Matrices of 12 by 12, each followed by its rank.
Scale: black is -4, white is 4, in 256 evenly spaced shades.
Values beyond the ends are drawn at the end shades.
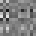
two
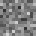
full rank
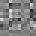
two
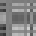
one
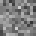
full rank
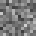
full rank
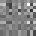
two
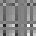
one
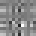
two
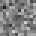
full rank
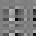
one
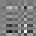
one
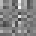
two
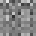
two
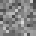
full rank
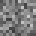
full rank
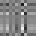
one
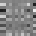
two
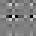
one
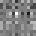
two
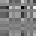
one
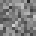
full rank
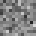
full rank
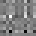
two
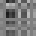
one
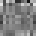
two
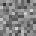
full rank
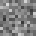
full rank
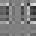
one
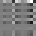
one
